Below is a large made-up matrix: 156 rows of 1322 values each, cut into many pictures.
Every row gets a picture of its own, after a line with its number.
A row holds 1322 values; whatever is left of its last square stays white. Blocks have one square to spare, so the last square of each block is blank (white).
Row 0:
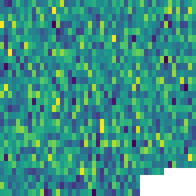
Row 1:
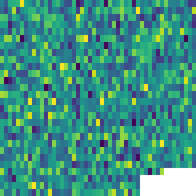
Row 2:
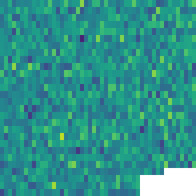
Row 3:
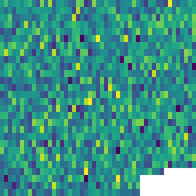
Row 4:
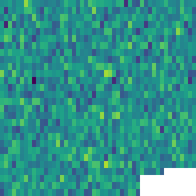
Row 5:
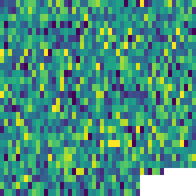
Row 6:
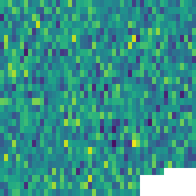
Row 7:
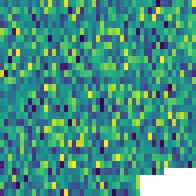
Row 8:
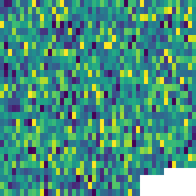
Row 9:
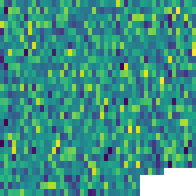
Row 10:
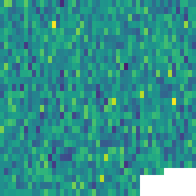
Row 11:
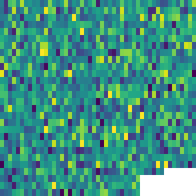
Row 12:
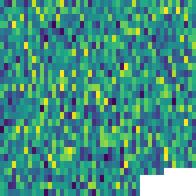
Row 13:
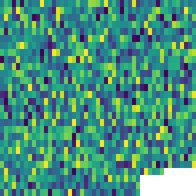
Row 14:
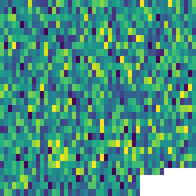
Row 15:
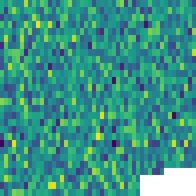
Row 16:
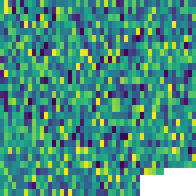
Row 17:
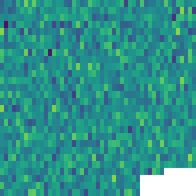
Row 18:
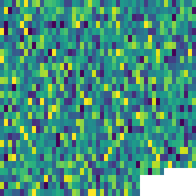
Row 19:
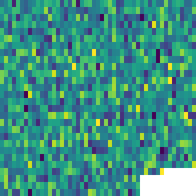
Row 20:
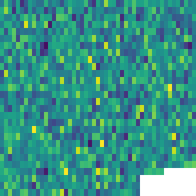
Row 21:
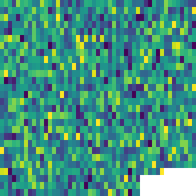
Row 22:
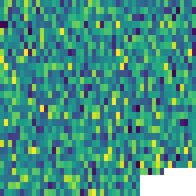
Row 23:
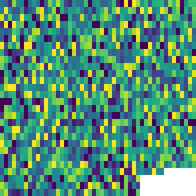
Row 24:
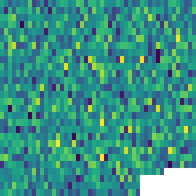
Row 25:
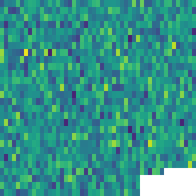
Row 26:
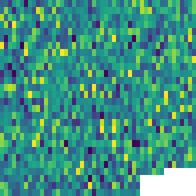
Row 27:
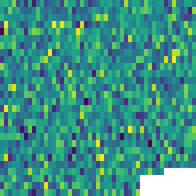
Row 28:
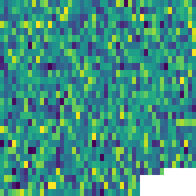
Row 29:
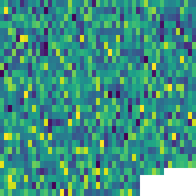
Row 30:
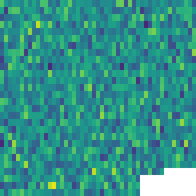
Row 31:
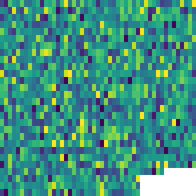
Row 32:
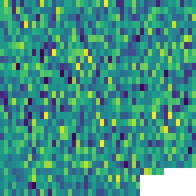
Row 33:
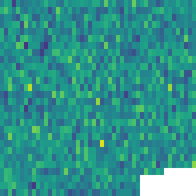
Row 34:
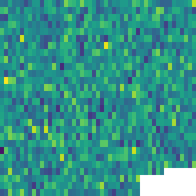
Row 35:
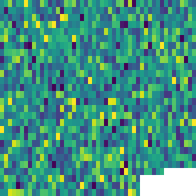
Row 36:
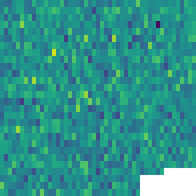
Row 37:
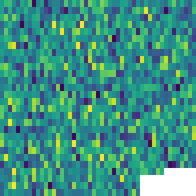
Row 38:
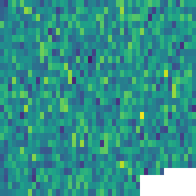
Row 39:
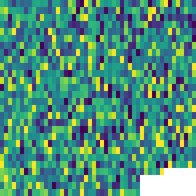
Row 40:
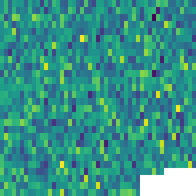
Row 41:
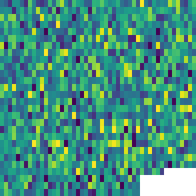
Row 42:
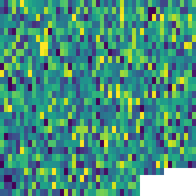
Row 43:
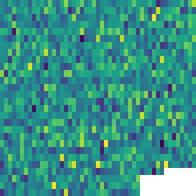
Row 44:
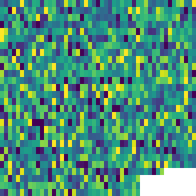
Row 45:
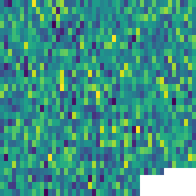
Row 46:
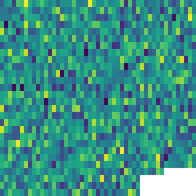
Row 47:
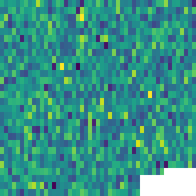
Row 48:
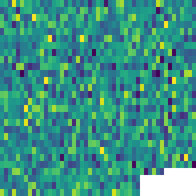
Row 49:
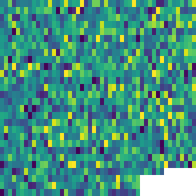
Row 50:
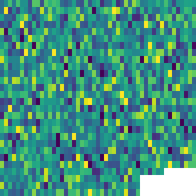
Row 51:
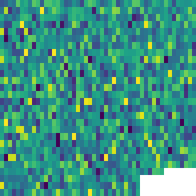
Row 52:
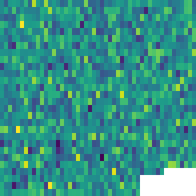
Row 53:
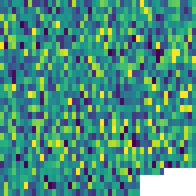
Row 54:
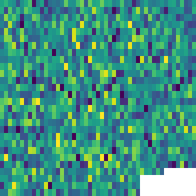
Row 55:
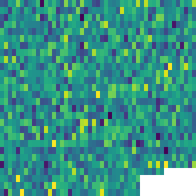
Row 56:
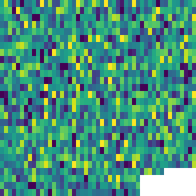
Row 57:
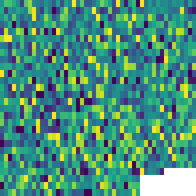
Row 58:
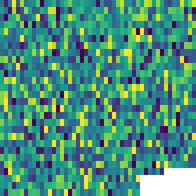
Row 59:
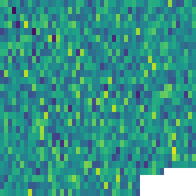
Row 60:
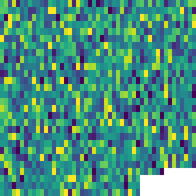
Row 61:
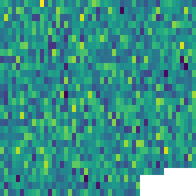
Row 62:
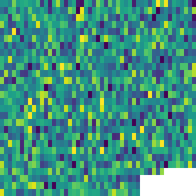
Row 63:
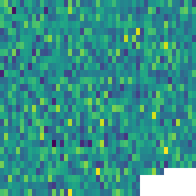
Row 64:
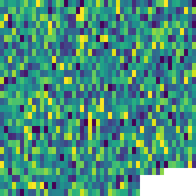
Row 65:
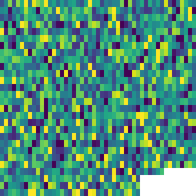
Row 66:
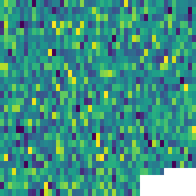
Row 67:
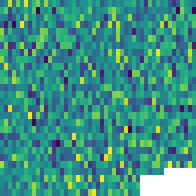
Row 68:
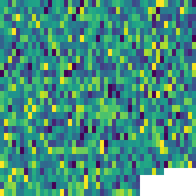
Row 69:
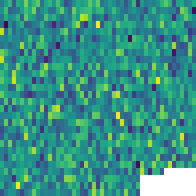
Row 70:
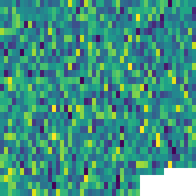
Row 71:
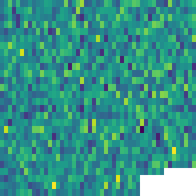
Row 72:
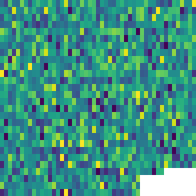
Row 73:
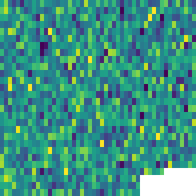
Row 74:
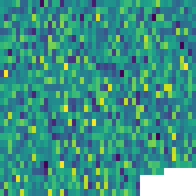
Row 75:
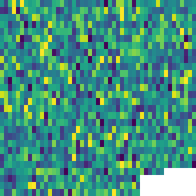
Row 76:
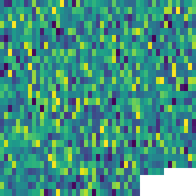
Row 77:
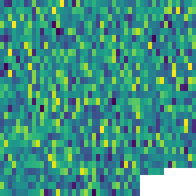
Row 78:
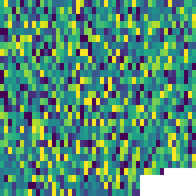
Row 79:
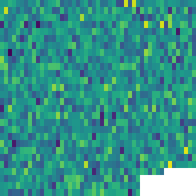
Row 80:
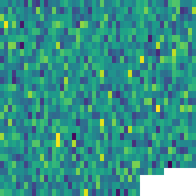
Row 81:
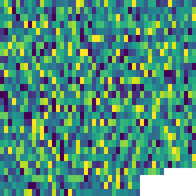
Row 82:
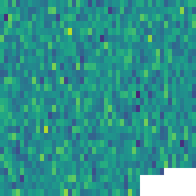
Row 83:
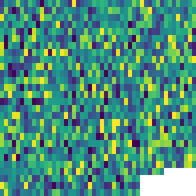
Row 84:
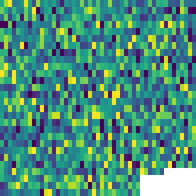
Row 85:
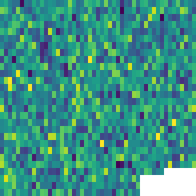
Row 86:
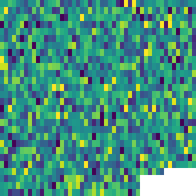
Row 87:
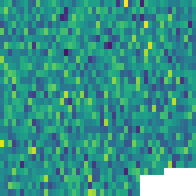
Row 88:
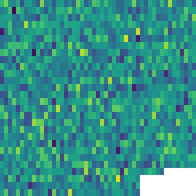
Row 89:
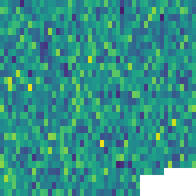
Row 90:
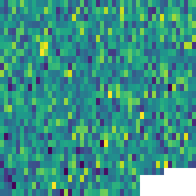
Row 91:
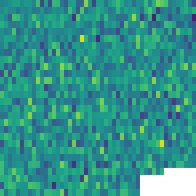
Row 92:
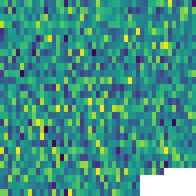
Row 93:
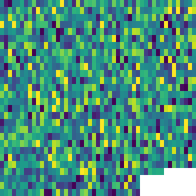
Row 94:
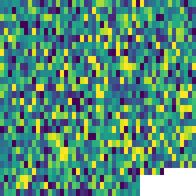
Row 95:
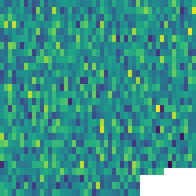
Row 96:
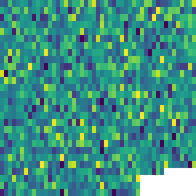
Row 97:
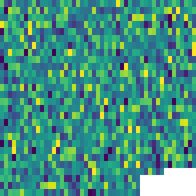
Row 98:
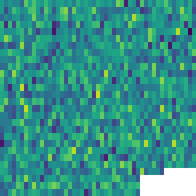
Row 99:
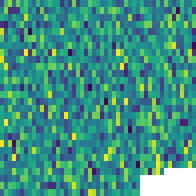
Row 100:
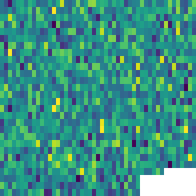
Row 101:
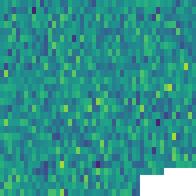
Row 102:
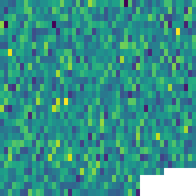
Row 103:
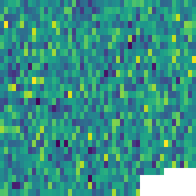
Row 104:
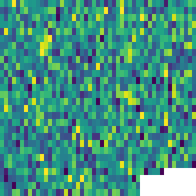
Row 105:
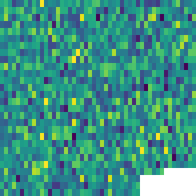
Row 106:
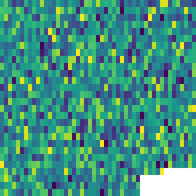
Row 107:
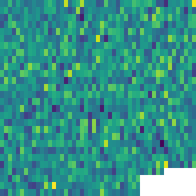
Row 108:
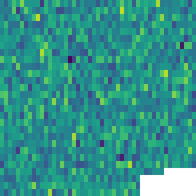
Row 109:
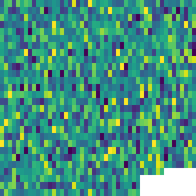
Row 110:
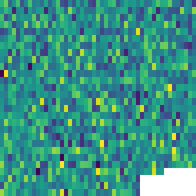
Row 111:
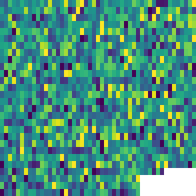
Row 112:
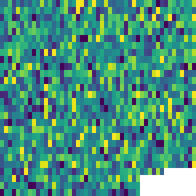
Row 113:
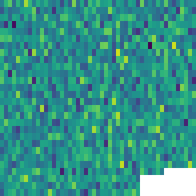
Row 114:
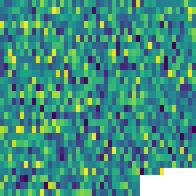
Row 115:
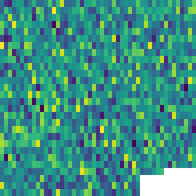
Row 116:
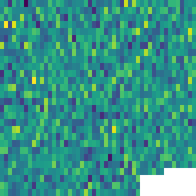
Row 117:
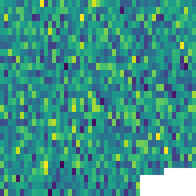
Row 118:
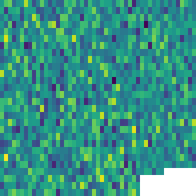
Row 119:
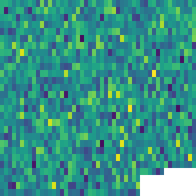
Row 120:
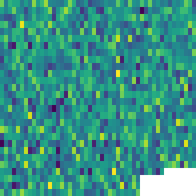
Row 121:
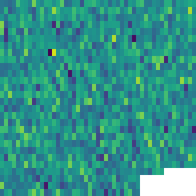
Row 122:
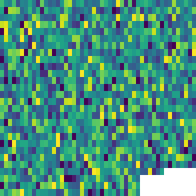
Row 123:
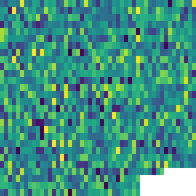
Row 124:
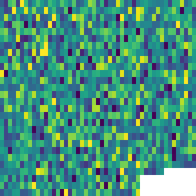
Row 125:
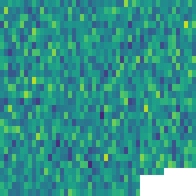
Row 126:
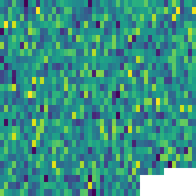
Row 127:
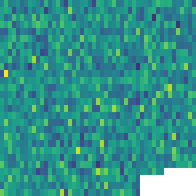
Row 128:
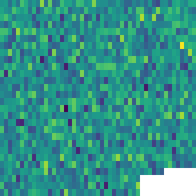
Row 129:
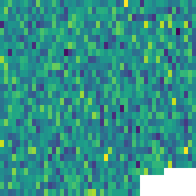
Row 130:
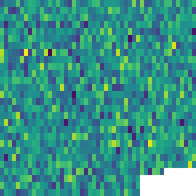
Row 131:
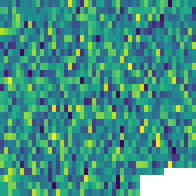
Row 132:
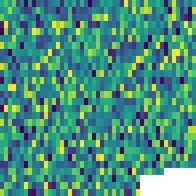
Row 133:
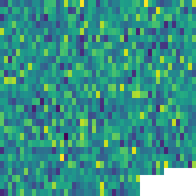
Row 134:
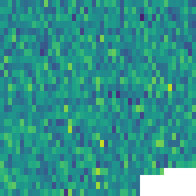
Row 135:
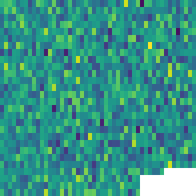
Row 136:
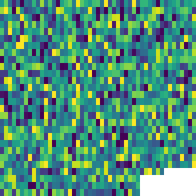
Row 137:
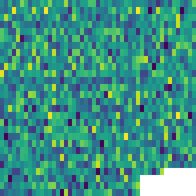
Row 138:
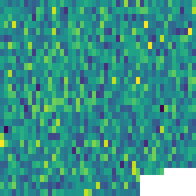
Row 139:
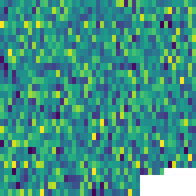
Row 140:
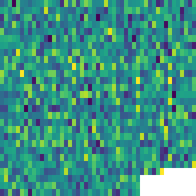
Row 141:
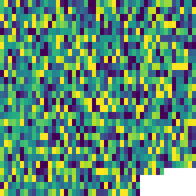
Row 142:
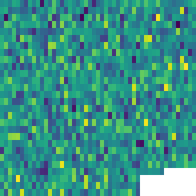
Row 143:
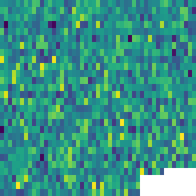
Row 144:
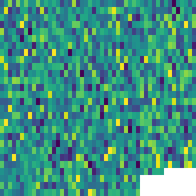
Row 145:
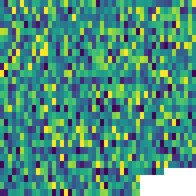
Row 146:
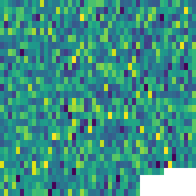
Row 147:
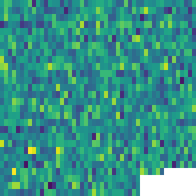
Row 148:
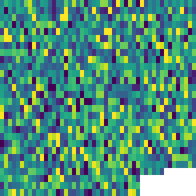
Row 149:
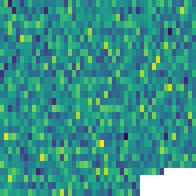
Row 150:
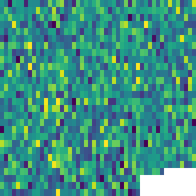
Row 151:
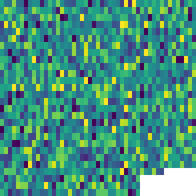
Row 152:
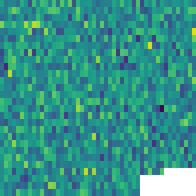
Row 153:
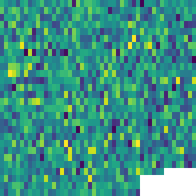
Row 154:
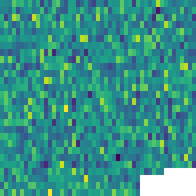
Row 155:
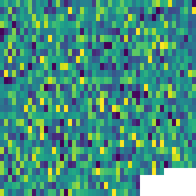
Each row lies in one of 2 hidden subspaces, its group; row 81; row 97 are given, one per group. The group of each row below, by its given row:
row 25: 97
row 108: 81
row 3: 81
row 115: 97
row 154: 81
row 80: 97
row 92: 81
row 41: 97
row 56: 81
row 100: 97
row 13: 81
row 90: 81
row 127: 81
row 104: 81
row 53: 97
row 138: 97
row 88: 81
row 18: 97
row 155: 81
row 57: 97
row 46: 97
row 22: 97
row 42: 81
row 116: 97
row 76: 97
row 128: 81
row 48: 81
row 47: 81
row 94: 97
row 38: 81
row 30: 97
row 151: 97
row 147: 97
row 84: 97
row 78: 81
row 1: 81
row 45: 97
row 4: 97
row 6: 97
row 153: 97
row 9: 97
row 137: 81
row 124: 81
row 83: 97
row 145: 81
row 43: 81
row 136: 81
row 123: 81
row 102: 97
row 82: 81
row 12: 97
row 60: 81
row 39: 81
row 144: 97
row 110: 81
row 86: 97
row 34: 81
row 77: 97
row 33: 81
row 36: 97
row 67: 97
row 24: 97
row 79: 97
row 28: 97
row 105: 81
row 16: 81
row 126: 97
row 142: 81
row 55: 81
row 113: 97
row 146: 81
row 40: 81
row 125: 97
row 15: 97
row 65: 97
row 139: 97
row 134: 81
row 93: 97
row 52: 97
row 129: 97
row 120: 97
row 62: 81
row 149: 81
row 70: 81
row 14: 97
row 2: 81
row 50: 97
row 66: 97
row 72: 81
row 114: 97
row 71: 81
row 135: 97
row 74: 81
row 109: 97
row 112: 81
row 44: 81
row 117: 81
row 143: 97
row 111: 81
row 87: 97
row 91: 81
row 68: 81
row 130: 97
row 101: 81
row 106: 81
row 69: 97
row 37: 97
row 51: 97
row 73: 81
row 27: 97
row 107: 81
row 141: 81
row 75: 81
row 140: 81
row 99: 97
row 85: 81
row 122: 97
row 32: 81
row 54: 97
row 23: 97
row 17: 97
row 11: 81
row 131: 81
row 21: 81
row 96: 81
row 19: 81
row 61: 81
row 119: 81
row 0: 97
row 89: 81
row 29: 81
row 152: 97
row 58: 81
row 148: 97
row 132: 97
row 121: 97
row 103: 97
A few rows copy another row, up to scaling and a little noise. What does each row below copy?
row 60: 82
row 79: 86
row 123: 44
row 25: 130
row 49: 2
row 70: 131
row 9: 97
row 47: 64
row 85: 89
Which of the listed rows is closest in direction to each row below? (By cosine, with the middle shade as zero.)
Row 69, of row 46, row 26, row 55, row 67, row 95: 67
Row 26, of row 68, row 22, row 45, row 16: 45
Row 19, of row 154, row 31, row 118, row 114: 31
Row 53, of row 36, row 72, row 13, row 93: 93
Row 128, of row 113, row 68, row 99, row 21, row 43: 43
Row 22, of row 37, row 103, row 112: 37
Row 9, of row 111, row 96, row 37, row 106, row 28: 28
